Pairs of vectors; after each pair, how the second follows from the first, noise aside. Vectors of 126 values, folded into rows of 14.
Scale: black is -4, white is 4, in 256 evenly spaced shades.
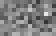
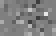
partly zeroed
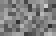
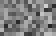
copied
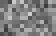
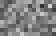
shuffled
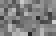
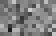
shuffled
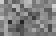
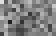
copied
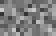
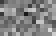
copied
